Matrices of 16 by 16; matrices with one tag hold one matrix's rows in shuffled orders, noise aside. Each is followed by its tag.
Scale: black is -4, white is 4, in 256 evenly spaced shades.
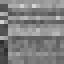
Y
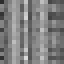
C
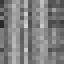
C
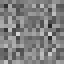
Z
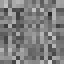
Z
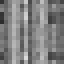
C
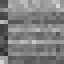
Y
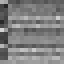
Y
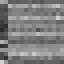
Y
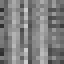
C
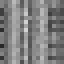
C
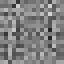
Z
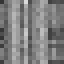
C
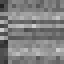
Y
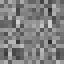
Z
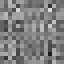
Z
